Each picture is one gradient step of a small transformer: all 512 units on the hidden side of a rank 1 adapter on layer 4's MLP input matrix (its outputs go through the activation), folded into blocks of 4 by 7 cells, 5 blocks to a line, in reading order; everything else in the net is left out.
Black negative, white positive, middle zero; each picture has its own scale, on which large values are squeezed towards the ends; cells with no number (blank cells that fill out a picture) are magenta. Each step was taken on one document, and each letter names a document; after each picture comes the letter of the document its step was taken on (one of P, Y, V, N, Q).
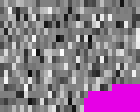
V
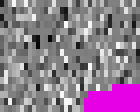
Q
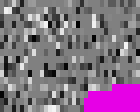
V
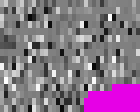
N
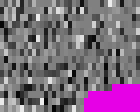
V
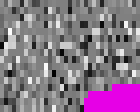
N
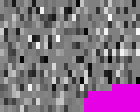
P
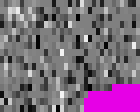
V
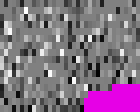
N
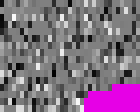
Q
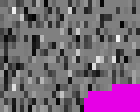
N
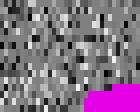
V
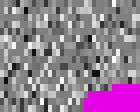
N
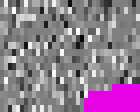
Q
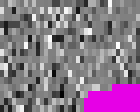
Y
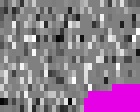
V
